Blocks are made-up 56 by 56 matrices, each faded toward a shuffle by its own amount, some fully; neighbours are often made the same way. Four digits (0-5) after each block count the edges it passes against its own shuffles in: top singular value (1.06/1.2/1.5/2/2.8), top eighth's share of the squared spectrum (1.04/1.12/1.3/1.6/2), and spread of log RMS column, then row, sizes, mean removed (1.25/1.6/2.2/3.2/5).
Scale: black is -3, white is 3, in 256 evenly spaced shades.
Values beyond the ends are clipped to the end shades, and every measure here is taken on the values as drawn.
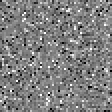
0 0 0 0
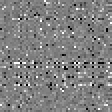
4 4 1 2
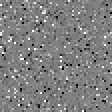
0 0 0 0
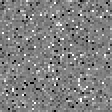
2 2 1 0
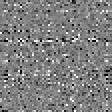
4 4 2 3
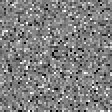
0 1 0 0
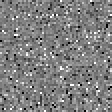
1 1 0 0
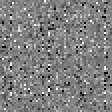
2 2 2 1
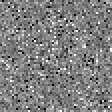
0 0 0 0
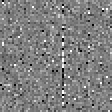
3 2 2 0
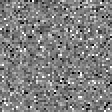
2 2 0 1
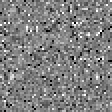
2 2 1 1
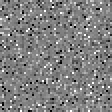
0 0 0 0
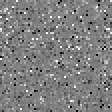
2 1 0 0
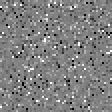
1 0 0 0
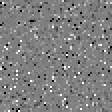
0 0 0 0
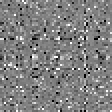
4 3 2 2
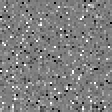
2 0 0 0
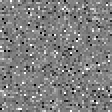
2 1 0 0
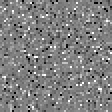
1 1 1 0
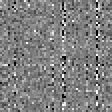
4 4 3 1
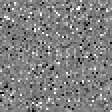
2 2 0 0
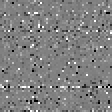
4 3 1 2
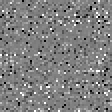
3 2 0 1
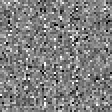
2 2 2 0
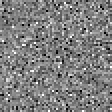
1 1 0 0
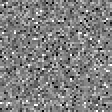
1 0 0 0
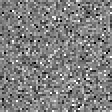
1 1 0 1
